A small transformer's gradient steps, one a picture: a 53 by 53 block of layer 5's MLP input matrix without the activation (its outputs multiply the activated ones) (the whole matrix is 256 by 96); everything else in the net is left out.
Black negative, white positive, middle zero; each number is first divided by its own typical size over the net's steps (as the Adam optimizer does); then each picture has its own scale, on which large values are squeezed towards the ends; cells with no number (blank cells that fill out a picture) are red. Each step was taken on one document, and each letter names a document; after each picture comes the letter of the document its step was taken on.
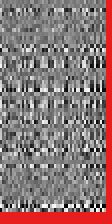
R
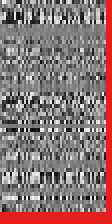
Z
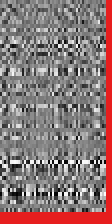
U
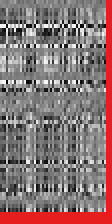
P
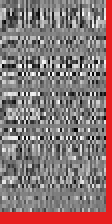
Z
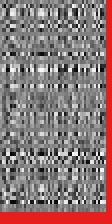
U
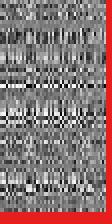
P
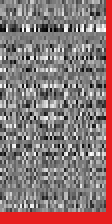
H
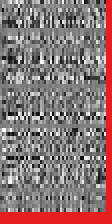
Z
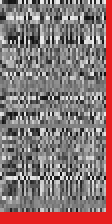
Z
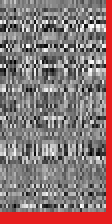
H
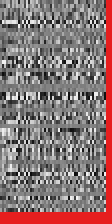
Z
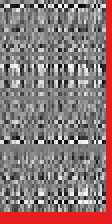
U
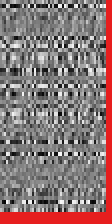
U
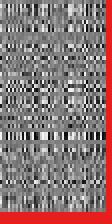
R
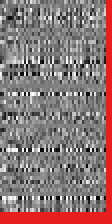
Z
